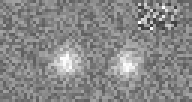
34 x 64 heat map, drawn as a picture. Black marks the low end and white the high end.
Odd patch: rougher, in the top right. Ninth with the highest average: centre. Slope: none. Odd rows or columns: none. Bumps: two.
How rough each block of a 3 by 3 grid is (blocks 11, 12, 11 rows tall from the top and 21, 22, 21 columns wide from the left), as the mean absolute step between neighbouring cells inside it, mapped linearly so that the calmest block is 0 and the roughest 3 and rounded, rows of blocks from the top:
0 0 3 | 0 0 0 | 0 0 0
